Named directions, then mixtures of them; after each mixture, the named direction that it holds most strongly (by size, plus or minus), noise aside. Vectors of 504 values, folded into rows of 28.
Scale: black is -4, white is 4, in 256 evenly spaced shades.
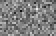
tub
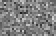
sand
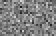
sand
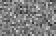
sand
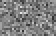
sand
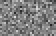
tub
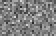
sand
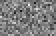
tub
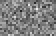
tub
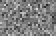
tub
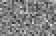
sand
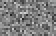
sand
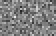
tub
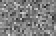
sand
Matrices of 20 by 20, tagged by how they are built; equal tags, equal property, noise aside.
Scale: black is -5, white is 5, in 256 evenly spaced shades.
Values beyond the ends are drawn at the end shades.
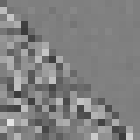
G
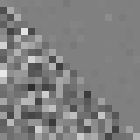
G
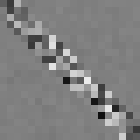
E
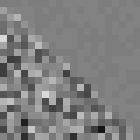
G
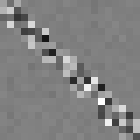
E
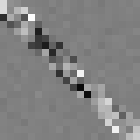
E
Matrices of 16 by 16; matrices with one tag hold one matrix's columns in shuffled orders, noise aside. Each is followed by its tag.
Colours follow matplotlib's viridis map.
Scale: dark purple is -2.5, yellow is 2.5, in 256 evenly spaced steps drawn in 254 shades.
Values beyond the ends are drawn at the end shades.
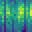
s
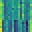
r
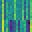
r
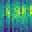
s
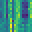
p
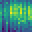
s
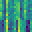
r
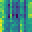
p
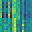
p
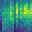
s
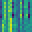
p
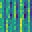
p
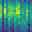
s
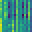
p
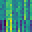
r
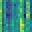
p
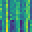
r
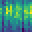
s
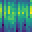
s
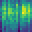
s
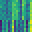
r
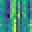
p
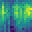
s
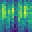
s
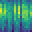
s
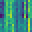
p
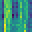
p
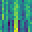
r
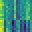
r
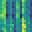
p
